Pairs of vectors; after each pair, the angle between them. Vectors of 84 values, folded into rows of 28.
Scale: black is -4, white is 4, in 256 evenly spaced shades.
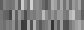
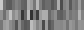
orthogonal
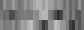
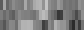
nearly parallel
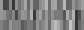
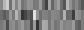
partly opposed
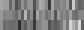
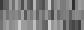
nearly opposite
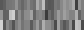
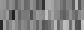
nearly opposite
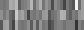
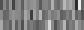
partly opposed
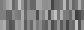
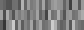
partly opposed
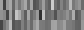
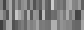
nearly parallel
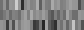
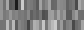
nearly opposite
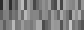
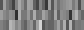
partly aligned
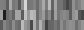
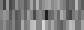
orthogonal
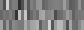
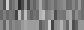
nearly parallel
